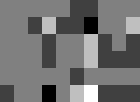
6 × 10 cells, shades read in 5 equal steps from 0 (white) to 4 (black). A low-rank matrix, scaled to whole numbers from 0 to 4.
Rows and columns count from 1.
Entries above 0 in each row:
10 10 10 10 10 9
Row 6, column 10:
3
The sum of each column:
13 12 13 15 13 14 11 15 14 14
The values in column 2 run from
2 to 2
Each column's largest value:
3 2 3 4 3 3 4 3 3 3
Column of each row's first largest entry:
6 7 4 4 6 4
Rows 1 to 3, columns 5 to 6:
2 3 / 3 3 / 2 2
